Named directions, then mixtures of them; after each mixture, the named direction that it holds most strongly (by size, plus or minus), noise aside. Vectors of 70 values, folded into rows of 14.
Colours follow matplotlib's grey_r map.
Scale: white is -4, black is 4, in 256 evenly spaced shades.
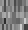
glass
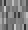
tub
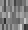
glass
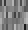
tub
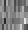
glass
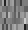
glass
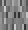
tub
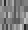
glass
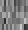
glass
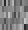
glass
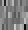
tub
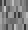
tub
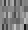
glass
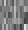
glass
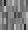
tub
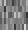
tub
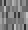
tub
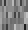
tub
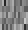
glass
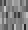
tub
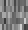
glass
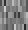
tub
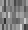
glass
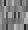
tub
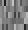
tub
